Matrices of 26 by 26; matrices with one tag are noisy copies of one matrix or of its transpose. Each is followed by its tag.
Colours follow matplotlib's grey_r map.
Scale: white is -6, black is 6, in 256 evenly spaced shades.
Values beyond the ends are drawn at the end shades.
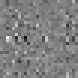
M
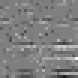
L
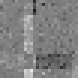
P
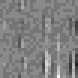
L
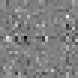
M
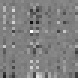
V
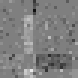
P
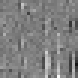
L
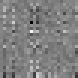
V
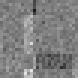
P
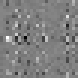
M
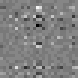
M
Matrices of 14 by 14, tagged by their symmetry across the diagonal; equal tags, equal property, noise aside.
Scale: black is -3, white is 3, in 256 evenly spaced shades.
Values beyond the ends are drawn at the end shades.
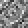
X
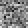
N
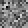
X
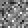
X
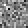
X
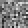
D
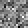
N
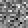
N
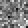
X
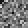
X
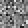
D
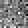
D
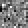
N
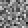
D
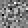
D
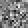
D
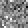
N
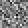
D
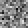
N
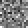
N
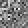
X
